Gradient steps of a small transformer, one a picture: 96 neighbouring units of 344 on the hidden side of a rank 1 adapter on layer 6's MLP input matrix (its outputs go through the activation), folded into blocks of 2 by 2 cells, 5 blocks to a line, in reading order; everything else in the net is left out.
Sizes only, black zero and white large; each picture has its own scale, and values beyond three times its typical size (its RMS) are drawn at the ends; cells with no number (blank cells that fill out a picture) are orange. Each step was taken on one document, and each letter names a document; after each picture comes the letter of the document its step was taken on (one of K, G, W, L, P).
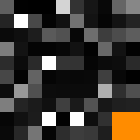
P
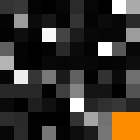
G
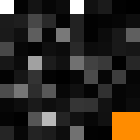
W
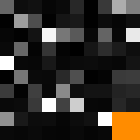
G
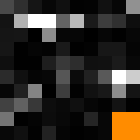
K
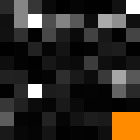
K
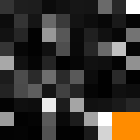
G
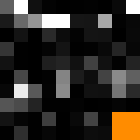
K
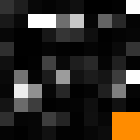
K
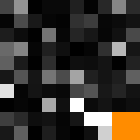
G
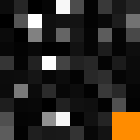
P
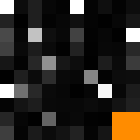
W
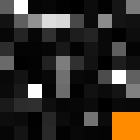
K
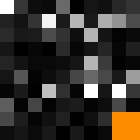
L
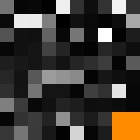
P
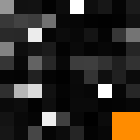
W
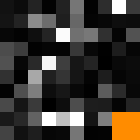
P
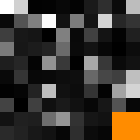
L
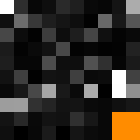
L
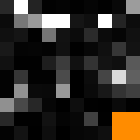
K
